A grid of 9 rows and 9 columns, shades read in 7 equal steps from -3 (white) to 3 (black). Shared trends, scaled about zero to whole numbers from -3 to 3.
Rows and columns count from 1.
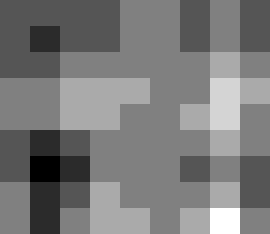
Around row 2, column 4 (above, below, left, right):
1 0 1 0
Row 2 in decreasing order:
2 1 1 1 1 1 0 0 0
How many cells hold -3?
1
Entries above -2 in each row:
9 9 9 8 8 9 9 9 8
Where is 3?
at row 7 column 2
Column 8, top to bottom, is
0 0 -1 -2 -2 -1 0 -1 -3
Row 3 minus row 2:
0 -1 -1 -1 0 0 -1 -1 -1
